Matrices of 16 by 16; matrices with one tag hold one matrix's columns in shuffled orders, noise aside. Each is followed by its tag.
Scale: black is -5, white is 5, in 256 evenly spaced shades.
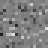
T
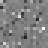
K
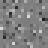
K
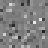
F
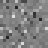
K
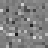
T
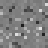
T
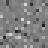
F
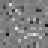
T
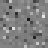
K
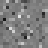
K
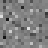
K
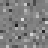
F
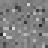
T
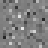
K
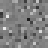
K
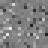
T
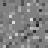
F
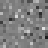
K
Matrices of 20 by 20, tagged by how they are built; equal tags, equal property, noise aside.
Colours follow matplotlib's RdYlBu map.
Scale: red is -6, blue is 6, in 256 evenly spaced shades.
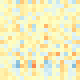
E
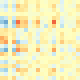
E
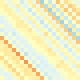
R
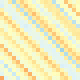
R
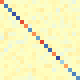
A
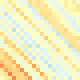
R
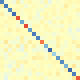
A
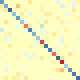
A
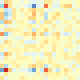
E
